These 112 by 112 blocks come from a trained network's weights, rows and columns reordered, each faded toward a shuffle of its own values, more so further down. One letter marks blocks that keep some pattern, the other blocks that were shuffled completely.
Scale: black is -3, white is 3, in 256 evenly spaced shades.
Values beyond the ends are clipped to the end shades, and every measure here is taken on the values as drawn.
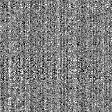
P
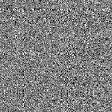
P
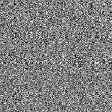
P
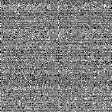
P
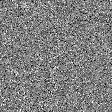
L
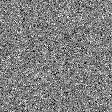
L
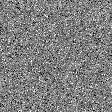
L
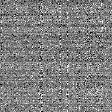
P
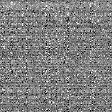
P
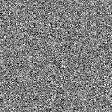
P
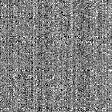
P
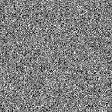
P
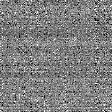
P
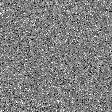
L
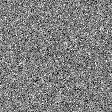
L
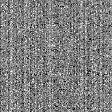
P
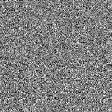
P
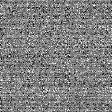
P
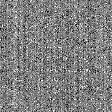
P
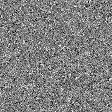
L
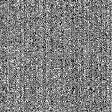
P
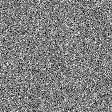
L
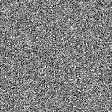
P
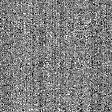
P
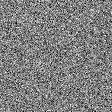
L
